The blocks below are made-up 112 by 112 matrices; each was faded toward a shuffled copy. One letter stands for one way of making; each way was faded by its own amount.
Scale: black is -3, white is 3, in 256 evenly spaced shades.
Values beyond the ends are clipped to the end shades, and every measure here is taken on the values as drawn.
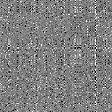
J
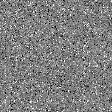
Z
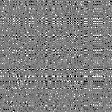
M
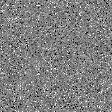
Z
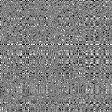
M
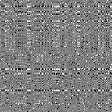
M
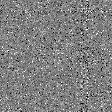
Z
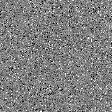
Z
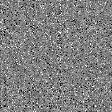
Z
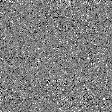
Z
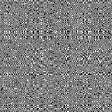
M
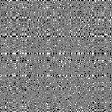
M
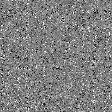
Z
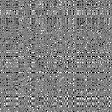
M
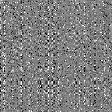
J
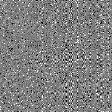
J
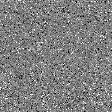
Z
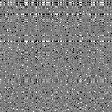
M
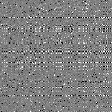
M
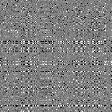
M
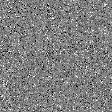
Z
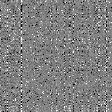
J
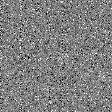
Z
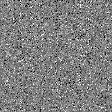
Z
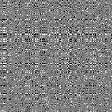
M
